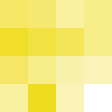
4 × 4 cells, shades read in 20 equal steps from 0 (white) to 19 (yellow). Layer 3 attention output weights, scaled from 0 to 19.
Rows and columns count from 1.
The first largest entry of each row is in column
1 1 1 2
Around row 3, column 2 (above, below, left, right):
16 19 13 7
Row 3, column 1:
13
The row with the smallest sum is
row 4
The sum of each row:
43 58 36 33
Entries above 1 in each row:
4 4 4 3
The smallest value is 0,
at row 4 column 4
